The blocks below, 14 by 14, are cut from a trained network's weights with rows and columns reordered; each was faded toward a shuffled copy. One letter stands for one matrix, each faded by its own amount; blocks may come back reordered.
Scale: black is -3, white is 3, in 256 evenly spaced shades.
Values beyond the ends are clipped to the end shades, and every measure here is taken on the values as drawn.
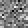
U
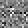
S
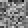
S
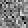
S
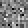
S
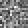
U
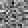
S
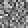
U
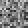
U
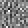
U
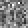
U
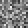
U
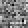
S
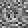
U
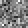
S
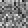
U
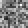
U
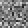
U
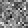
S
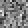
S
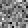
S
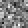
S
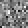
S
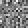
U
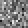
S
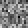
U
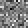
S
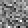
S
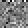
S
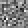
S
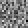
U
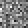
S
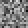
U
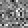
S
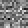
U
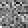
S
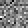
U
